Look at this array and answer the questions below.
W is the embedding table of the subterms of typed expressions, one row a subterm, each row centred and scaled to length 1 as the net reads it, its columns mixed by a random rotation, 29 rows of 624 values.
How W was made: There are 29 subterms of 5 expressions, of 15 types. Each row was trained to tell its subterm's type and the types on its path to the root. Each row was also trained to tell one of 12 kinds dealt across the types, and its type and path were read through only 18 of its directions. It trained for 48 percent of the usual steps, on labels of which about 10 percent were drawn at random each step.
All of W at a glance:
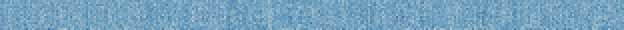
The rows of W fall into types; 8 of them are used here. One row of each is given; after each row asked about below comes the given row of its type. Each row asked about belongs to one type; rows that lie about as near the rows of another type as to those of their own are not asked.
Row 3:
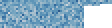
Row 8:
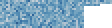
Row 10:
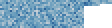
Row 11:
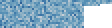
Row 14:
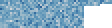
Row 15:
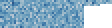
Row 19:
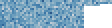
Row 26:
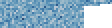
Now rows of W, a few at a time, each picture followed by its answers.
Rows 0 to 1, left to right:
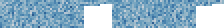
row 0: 15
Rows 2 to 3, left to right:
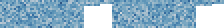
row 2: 8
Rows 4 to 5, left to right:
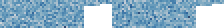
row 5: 10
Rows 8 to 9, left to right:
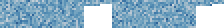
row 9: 15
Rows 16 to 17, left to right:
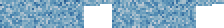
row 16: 8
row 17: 8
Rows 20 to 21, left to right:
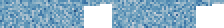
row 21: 10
